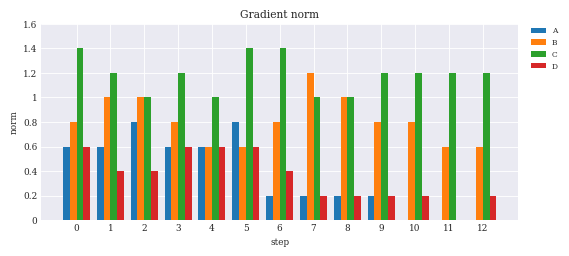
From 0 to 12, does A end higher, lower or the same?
lower
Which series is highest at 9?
C
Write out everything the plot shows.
Title: Gradient norm
x-axis: step, ticks 0 1 2 3 4 5 6 7 8 9 10 11 12
y-axis: norm, ticks 0 0.2 0.4 0.6 0.8 1 1.2 1.4 1.6
Legend: A, B, C, D
Values:
A: 0.6 0.6 0.8 0.6 0.6 0.8 0.2 0.2 0.2 0.2 0 0 0
B: 0.8 1 1 0.8 0.6 0.6 0.8 1.2 1 0.8 0.8 0.6 0.6
C: 1.4 1.2 1 1.2 1 1.4 1.4 1 1 1.2 1.2 1.2 1.2
D: 0.6 0.4 0.4 0.6 0.6 0.6 0.4 0.2 0.2 0.2 0.2 0 0.2
